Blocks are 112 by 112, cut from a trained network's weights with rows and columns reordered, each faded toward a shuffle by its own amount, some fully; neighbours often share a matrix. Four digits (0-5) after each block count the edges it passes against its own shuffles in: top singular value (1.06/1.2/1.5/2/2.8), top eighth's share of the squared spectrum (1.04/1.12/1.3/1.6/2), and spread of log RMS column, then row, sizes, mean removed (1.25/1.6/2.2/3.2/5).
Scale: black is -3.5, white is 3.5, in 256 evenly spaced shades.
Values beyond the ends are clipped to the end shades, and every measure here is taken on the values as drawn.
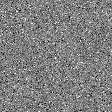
0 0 0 0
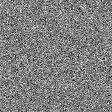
1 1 0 0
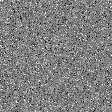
2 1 0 0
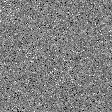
0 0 0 0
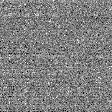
3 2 1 1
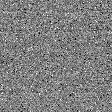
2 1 0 0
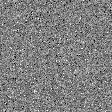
0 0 1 0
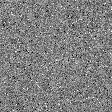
0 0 0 0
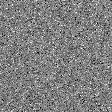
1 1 0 0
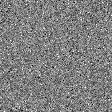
2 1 0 0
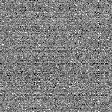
4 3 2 2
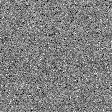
1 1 0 0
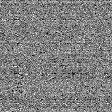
4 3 1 2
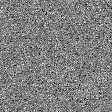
2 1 0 0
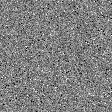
0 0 0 0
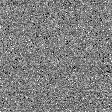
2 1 0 0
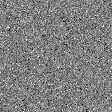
0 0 0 0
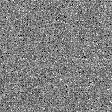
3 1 0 1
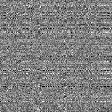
5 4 2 3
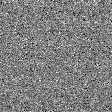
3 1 0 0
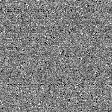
3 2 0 1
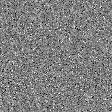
2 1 0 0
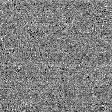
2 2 1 0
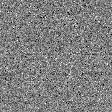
2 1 0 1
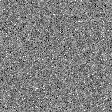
1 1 0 1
